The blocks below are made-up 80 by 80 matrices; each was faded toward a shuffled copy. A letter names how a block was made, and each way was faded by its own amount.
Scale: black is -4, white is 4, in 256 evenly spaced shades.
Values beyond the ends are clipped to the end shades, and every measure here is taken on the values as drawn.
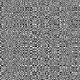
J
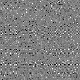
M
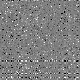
M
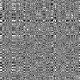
J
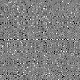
M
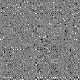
M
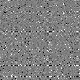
M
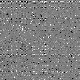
M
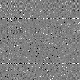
M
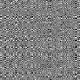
J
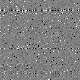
M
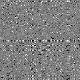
M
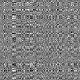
J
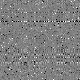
M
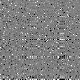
M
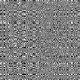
J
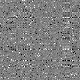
M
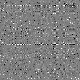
M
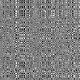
J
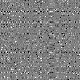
M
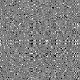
M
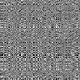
J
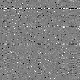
M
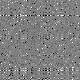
M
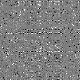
M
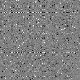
M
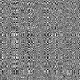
J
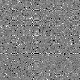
M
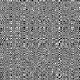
J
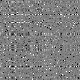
M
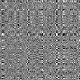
J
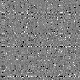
M
